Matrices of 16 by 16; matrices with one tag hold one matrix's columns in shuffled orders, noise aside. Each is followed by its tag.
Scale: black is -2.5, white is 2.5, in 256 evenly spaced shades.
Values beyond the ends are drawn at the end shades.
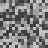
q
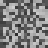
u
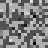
q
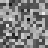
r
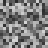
q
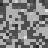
r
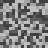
q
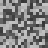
q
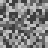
q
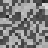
q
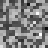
u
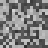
r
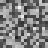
u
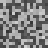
r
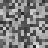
u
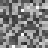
q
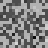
q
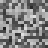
r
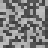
u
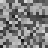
q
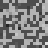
r
